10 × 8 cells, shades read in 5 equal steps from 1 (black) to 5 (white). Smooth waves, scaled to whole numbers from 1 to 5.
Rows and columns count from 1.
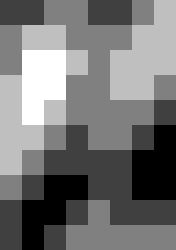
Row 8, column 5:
2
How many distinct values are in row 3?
3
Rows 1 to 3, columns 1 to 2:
2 2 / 3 4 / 3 5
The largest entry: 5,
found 5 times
